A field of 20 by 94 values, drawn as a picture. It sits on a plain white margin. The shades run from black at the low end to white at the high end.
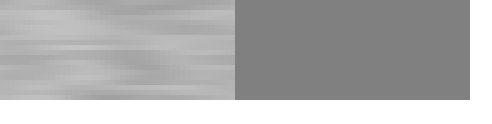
The table splits into one row of 2 panels. Panel 1,1: high, streaked across, faint in contrast. Panel 1,2: middling, flat.
